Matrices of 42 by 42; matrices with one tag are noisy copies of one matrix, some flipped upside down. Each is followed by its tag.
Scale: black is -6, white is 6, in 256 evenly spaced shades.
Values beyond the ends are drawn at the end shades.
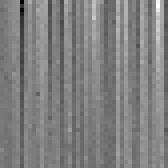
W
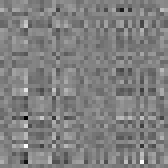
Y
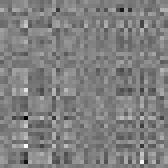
Y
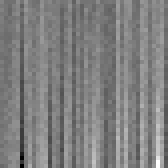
W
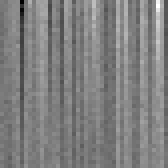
W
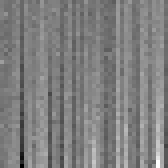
W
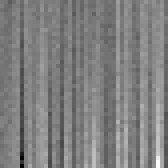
W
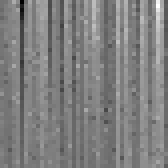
W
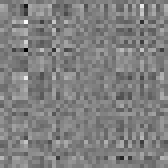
Y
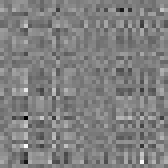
Y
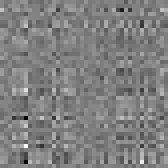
Y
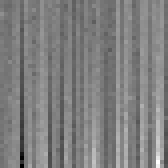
W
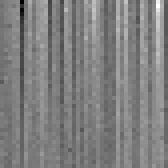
W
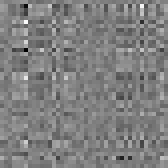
Y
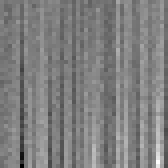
W
